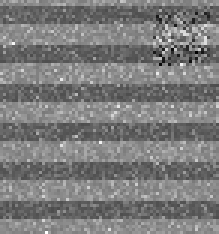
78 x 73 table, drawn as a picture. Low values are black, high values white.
There is no overall slope. Values change most from cell to cell in the top right. Stripes running across repeat 6 times from top to bottom. An odd patch, rougher than its surroundings, sits in the top right.
